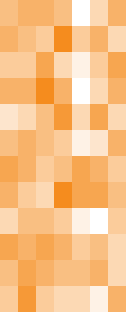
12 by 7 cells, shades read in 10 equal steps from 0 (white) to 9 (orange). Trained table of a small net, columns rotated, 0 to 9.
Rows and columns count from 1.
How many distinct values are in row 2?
5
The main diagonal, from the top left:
5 5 7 6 3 2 4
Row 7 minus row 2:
1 1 0 -4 3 0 1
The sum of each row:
31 37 30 36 31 29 39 41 22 38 37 29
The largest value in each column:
7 8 9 9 7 7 7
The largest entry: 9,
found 3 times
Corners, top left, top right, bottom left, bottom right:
5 6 4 6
